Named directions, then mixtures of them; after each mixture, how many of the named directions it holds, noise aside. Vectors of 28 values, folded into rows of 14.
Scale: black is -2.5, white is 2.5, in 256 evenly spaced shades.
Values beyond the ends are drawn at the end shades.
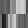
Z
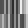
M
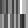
two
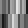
two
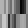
two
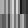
one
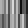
one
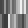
two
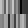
two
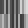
one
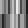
two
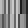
one
